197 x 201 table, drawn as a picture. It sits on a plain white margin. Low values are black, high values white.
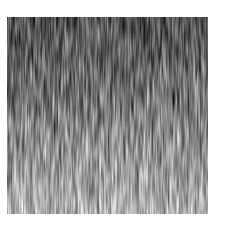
Slope: up to the bottom. Grain: streaks running down. Histogram: bell-shaped.
